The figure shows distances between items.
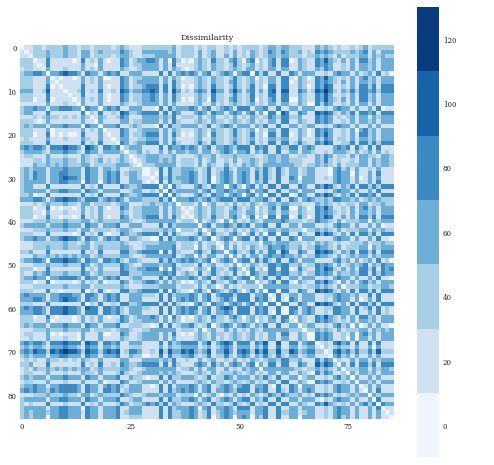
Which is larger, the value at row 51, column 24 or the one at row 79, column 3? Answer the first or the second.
the second
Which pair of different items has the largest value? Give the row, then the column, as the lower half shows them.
70, 10
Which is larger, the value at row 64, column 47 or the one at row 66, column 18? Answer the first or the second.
the first
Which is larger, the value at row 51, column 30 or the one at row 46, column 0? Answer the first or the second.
the first
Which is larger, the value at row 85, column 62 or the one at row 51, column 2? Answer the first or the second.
the first
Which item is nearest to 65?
42
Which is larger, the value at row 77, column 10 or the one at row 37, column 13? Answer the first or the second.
the first
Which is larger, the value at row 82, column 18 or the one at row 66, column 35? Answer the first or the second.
the second
